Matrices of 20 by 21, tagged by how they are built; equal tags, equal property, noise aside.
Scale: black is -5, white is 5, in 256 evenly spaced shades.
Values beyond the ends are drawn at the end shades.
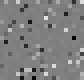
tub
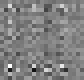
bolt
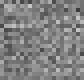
bolt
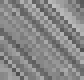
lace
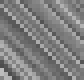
lace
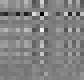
bolt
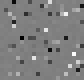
tub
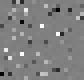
tub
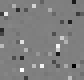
tub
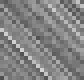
lace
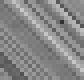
lace
